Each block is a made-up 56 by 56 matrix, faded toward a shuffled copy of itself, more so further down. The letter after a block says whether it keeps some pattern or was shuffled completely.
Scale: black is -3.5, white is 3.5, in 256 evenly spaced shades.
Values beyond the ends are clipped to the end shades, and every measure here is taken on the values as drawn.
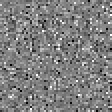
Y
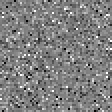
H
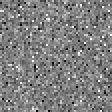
H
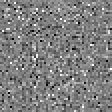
Y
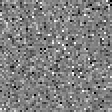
H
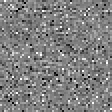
Y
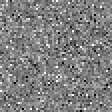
H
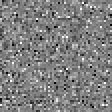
Y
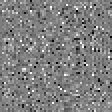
Y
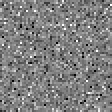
H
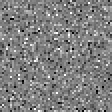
H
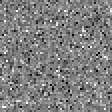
H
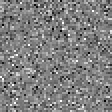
Y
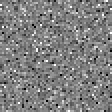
H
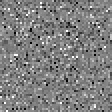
Y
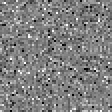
Y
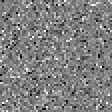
Y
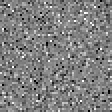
H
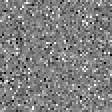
H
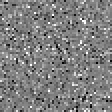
H
